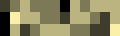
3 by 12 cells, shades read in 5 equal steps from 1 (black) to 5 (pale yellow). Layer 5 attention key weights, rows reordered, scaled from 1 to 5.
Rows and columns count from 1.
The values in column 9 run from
3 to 4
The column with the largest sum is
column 12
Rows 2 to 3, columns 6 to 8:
3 2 4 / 4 4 3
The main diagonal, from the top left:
2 5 2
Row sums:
38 39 37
